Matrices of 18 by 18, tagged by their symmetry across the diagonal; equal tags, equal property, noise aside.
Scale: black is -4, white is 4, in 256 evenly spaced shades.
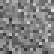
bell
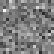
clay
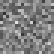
clay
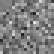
bell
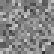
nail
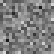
nail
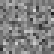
clay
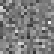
clay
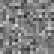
bell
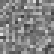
nail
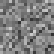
nail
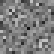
nail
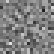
bell
